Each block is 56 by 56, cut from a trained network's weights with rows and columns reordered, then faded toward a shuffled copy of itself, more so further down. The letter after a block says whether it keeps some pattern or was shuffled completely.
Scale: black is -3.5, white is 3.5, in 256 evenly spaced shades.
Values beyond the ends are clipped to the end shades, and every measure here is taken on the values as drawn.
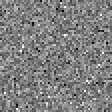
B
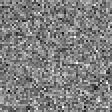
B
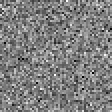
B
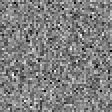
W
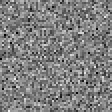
B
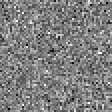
B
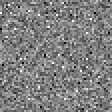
B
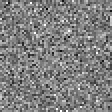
B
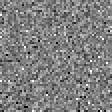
W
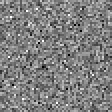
B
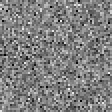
B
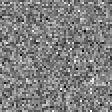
W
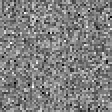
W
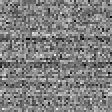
W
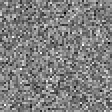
B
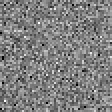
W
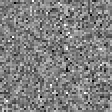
W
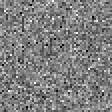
W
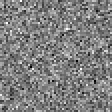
B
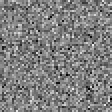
B
